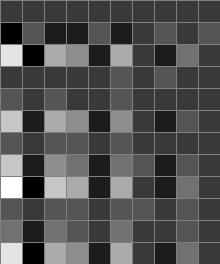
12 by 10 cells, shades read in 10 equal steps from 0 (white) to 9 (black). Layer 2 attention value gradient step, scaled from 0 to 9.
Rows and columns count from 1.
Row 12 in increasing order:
1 3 3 4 5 7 7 8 8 9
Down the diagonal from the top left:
7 6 3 7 7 4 7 8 5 7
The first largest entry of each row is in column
1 1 2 1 2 2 2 2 2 2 2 2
